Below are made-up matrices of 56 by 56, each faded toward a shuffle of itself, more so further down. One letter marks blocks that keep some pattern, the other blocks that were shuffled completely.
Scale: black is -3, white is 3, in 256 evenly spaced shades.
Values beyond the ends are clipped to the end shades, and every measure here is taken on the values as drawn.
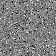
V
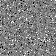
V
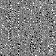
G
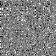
G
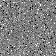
V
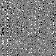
G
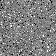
V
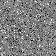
V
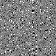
G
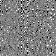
G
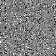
G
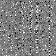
G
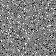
V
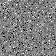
V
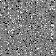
G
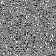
G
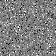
V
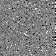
G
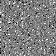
G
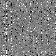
G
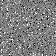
V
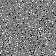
V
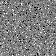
V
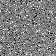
V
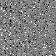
G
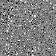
G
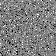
V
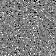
G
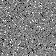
V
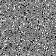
G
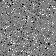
V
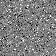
V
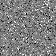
V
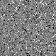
G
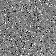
V
